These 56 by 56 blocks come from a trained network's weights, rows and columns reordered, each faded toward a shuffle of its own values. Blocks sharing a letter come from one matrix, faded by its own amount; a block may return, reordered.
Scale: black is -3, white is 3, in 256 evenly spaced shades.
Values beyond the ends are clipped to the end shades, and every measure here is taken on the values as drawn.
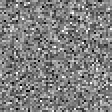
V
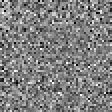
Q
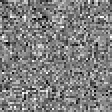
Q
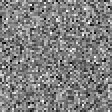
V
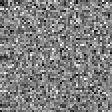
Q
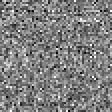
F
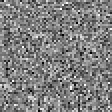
V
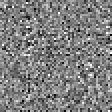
Q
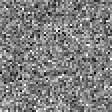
V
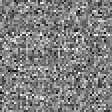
F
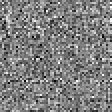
Q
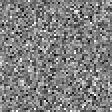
V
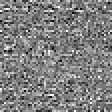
F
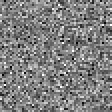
V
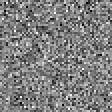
V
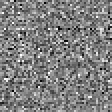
F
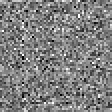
Q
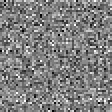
F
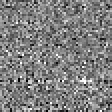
F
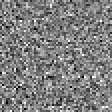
F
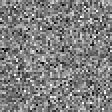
V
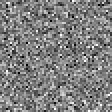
V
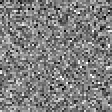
V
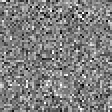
Q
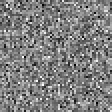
V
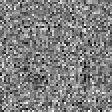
Q
